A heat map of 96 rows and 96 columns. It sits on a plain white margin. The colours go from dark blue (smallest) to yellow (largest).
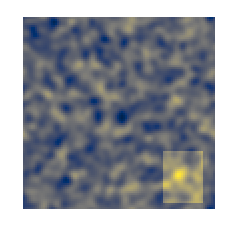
Odd patch: higher, in the bottom right. Ninth with the highest average: bottom right. Grain: blotchy.
